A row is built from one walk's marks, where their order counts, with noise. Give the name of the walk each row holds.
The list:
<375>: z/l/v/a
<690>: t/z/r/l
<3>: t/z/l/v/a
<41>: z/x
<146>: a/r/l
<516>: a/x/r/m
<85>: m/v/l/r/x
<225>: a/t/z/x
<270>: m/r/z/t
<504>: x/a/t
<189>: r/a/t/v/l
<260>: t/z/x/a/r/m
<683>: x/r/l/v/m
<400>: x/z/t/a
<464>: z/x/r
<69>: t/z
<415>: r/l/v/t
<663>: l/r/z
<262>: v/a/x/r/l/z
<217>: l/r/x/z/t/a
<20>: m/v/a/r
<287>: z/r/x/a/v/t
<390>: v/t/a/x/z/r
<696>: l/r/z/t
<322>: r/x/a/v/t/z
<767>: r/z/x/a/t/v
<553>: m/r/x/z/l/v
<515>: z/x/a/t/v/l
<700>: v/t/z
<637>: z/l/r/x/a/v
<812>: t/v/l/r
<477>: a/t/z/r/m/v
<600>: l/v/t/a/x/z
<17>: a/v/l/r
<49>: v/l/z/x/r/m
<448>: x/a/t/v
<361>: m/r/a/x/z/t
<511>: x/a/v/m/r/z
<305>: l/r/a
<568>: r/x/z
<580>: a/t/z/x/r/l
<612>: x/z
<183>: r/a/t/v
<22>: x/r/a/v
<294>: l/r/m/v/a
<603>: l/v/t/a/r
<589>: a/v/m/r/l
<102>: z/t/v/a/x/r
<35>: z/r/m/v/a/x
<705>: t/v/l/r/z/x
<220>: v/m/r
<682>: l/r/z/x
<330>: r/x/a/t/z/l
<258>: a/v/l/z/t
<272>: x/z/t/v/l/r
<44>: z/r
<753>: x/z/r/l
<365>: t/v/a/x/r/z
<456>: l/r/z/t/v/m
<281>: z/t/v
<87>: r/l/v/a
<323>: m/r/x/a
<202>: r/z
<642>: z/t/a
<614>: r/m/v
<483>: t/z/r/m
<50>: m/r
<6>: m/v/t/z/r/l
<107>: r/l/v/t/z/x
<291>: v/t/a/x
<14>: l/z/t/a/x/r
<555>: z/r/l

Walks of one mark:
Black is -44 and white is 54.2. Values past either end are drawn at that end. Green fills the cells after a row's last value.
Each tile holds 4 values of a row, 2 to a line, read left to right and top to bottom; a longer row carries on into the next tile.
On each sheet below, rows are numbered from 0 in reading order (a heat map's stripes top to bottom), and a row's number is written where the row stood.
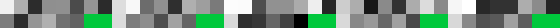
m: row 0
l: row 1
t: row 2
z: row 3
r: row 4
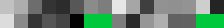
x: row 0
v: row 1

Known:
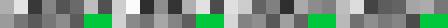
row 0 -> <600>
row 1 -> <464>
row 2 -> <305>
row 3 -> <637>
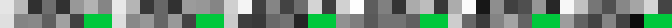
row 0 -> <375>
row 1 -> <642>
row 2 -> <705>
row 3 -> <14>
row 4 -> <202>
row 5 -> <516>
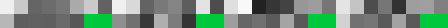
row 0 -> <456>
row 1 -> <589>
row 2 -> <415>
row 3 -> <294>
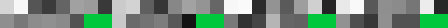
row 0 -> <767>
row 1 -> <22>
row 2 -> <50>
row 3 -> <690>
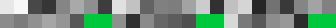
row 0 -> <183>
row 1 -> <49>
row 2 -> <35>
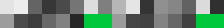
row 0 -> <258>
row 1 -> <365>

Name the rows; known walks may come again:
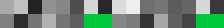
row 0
<700>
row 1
<580>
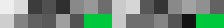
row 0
<87>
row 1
<22>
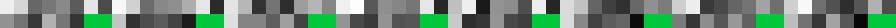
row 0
<589>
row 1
<483>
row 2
<375>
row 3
<690>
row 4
<69>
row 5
<400>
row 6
<270>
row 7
<225>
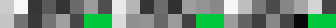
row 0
<107>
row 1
<642>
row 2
<516>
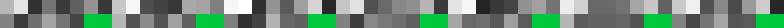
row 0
<291>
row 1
<696>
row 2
<50>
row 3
<553>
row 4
<415>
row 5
<456>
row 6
<390>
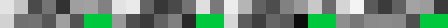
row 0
<294>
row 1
<258>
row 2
<683>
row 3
<767>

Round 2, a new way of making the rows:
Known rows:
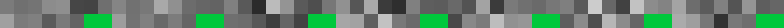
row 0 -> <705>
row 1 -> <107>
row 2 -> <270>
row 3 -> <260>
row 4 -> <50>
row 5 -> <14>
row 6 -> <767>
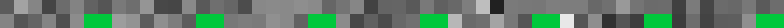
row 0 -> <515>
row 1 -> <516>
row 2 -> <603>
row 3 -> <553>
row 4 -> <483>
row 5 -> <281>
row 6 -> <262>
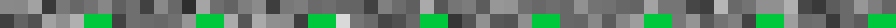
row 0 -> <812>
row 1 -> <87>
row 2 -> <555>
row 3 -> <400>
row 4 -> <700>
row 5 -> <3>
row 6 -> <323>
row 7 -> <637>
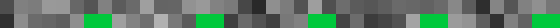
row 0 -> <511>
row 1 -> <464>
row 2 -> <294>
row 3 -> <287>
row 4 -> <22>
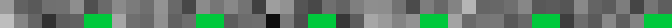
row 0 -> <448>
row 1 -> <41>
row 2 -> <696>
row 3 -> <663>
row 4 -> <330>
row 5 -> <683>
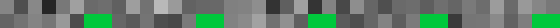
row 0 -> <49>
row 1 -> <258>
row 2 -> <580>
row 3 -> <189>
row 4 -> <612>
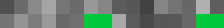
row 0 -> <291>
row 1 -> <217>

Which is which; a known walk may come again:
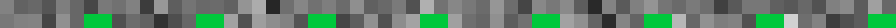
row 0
<614>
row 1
<361>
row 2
<690>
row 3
<375>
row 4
<41>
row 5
<22>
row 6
<753>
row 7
<642>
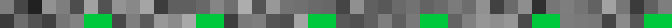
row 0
<294>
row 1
<272>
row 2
<322>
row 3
<189>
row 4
<146>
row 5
<682>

